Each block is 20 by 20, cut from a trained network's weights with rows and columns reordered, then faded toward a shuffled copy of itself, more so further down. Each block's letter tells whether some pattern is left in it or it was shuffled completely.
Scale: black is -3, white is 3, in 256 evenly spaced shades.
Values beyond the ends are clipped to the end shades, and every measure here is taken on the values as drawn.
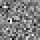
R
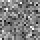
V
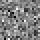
R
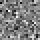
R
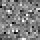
V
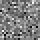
V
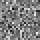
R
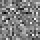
R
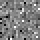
V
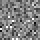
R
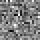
R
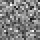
R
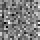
R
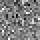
V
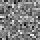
V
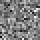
V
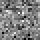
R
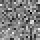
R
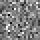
V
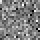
V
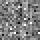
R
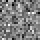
V
